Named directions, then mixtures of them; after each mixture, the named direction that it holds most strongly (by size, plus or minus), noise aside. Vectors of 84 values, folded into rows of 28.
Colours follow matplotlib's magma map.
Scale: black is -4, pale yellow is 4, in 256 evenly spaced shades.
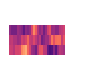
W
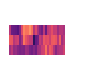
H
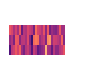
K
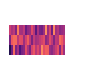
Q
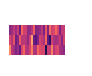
K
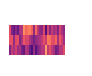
H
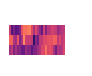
H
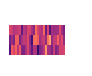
K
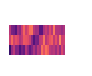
H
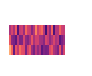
Q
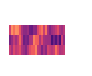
H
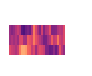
W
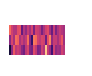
K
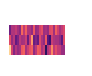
K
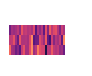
K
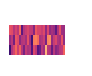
K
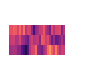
W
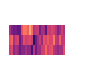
H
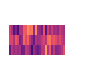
H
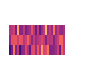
Q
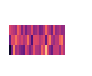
Q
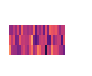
K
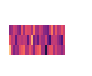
K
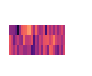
H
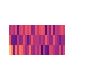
Q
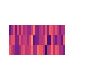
K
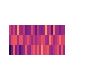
Q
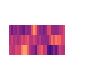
W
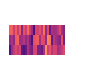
K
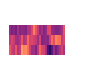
W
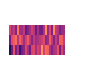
Q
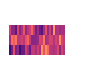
Q
